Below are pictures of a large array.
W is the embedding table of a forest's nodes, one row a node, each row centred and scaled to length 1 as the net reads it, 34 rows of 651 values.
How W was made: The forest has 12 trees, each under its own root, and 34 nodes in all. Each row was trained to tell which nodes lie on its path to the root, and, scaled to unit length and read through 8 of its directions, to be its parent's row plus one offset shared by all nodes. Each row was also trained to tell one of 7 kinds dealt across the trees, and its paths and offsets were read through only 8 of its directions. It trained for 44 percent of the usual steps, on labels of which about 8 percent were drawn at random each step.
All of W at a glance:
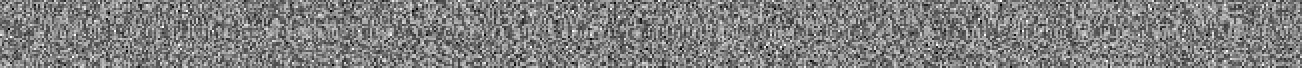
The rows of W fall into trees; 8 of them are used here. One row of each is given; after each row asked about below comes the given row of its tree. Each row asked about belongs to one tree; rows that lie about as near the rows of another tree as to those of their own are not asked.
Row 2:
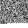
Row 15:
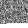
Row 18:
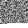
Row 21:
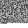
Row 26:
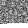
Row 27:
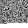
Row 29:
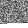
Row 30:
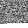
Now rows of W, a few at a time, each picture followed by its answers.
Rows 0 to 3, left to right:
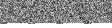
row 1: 18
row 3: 2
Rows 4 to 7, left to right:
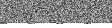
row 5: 30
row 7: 30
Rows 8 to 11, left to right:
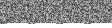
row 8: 21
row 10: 27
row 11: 27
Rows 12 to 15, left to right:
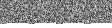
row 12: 29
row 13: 27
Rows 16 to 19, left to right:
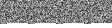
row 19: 30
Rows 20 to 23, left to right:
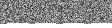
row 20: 27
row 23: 26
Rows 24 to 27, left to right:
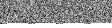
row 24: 29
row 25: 2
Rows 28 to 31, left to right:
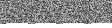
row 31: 2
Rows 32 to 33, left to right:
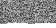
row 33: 30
